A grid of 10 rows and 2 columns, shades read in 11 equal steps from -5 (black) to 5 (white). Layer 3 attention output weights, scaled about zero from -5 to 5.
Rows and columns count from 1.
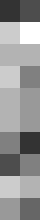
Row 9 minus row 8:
5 2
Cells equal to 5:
1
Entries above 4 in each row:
0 1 0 0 0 0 0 0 0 0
